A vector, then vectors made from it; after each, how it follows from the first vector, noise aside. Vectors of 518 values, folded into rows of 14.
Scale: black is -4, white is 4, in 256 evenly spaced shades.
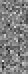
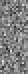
sign-scrambled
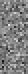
sign-scrambled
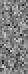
sign-scrambled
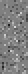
partly zeroed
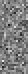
sign-scrambled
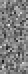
sign-scrambled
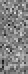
sign-scrambled
